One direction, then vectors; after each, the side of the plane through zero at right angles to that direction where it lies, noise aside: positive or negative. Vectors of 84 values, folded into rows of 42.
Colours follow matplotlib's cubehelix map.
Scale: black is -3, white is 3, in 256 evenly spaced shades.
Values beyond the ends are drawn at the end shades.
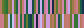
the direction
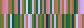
negative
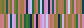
positive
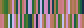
positive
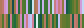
negative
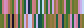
negative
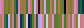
positive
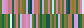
negative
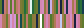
positive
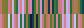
positive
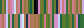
negative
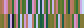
negative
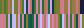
positive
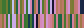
positive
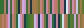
positive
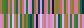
positive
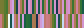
positive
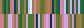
positive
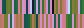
positive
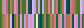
negative
